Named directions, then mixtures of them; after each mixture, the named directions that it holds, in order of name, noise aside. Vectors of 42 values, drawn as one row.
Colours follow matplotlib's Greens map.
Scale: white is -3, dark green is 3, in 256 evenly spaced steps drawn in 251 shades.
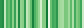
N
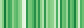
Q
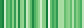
N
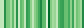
N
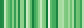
N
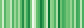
N, Q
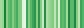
Q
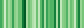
Q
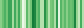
N, Q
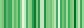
N, Q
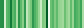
N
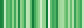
N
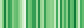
Q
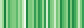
N, Q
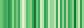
N, Q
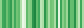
N, Q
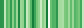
N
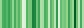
N, Q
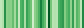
N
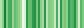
Q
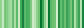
N, Q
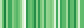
Q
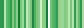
N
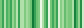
N, Q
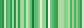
N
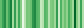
N, Q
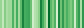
N, Q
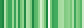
N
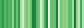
N, Q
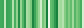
N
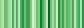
N, Q
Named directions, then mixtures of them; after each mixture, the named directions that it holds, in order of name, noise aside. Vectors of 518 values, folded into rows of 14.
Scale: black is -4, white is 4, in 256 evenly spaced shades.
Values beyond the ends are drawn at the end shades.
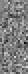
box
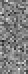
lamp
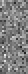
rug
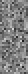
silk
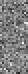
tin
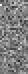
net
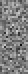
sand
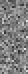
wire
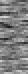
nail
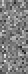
rug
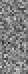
lamp, rug, silk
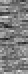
nail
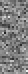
nail, sand, wire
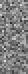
net, rug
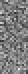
lamp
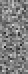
sand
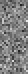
wire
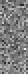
lamp, wire
